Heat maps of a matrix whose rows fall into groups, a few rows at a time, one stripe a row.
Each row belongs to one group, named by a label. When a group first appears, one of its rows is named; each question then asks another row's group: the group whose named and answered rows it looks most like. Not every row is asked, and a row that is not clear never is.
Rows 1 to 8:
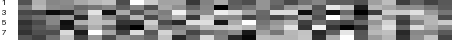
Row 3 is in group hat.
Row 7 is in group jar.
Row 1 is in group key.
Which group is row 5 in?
hat
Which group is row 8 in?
jar
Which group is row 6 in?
hat
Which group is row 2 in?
jar
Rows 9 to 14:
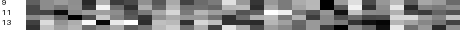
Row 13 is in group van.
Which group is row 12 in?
hat
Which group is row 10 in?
jar
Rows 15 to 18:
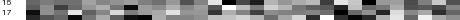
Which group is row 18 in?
hat
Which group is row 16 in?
key
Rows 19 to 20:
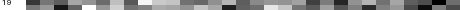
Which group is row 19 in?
key
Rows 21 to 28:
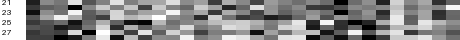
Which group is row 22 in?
hat
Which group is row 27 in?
jar
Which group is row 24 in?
van
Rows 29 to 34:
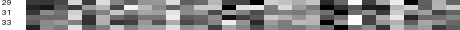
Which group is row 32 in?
jar
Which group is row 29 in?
jar
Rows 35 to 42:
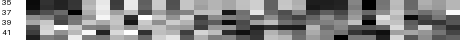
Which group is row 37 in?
hat
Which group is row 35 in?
hat
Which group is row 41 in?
van
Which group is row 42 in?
van
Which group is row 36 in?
hat
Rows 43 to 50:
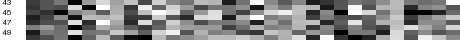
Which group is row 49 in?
van
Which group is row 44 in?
jar
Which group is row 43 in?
hat
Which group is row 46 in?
hat
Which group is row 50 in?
hat
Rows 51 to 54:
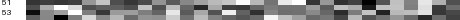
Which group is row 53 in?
van
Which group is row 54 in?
key
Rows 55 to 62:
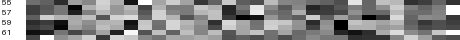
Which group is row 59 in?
key
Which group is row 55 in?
key
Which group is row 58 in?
van
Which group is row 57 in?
hat
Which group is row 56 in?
hat
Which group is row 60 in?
key
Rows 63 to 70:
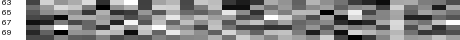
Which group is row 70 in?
hat
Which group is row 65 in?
jar
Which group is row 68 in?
van
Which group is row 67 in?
hat
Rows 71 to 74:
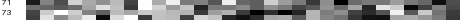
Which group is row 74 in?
van
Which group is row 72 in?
key
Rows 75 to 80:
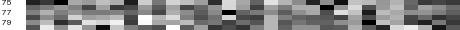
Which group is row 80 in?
van
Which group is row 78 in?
key
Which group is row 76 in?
jar
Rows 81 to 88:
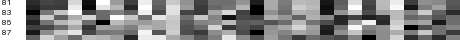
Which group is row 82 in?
jar
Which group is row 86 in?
jar
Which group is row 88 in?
key
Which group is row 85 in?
van
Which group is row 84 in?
van
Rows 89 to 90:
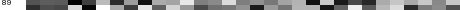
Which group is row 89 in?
hat
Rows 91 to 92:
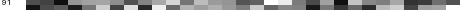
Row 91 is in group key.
